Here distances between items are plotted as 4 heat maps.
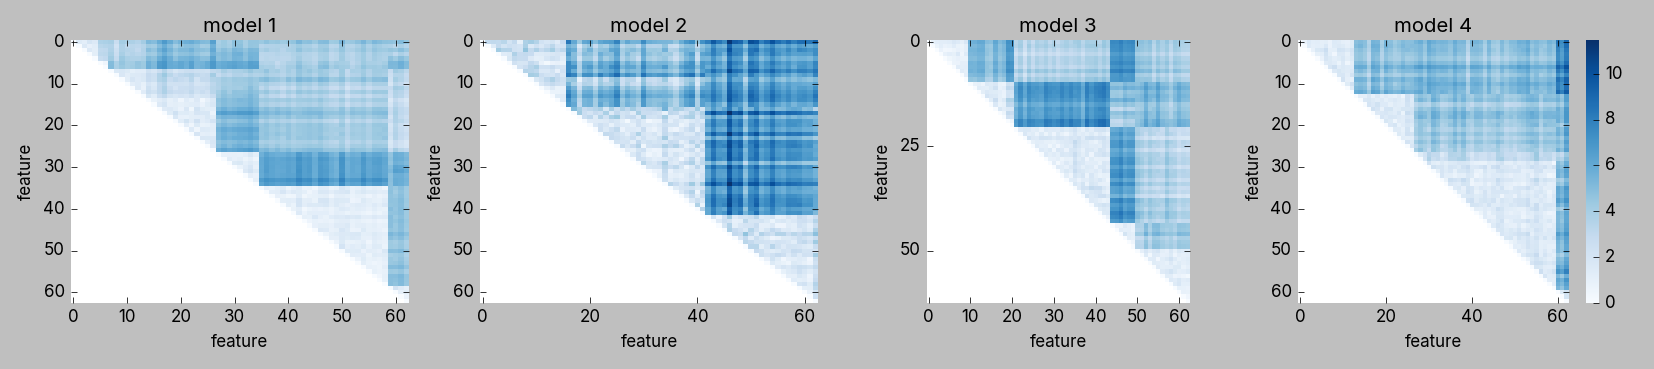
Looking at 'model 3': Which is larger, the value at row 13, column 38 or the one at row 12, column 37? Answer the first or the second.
the first
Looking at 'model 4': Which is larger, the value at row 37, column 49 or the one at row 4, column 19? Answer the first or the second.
the second
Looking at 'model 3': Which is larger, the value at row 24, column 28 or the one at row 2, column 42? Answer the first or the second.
the second
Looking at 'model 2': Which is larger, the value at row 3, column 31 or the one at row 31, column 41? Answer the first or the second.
the first
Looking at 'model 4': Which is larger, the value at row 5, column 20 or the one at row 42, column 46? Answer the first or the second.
the first
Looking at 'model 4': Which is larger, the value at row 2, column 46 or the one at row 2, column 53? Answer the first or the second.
the second
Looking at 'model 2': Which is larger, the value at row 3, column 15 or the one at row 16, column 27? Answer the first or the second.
the second
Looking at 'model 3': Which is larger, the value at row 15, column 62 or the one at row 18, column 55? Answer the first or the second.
the second
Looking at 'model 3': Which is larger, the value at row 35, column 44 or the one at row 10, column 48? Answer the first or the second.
the first
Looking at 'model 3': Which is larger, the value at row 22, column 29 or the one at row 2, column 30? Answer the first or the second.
the second
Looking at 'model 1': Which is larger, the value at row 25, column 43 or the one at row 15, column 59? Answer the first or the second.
the first
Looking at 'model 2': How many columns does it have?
63
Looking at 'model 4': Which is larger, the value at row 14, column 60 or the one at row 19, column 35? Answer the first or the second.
the first
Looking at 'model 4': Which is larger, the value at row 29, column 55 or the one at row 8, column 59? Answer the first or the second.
the second
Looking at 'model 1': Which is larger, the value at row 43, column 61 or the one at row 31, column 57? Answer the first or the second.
the second
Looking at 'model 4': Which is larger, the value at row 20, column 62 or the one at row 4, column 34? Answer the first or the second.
the first
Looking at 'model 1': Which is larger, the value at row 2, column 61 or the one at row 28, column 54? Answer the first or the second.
the second
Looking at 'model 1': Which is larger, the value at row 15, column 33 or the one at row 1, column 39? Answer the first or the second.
the first
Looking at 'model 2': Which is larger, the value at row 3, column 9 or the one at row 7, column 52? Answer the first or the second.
the second
